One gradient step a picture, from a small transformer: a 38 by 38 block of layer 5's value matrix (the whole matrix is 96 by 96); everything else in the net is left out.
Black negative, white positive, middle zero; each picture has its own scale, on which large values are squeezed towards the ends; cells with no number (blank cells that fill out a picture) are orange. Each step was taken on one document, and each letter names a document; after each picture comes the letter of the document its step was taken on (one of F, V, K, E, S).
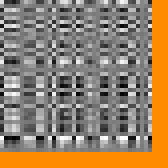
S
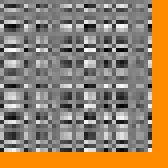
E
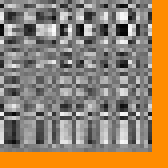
S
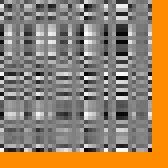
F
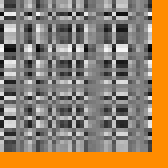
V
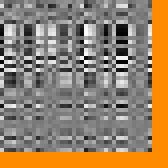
F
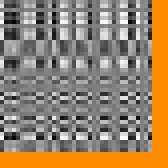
S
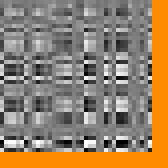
F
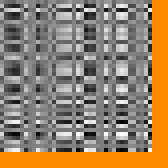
E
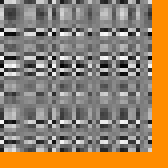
S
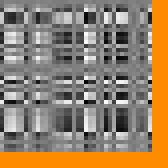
F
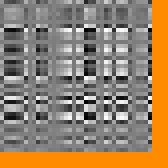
E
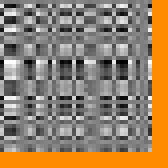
V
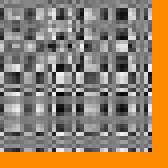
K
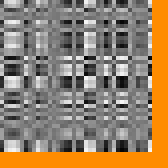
E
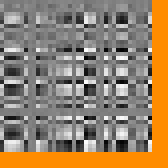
E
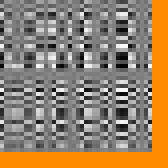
K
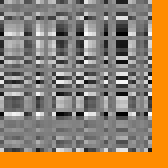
F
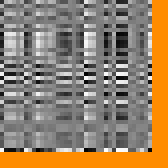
F
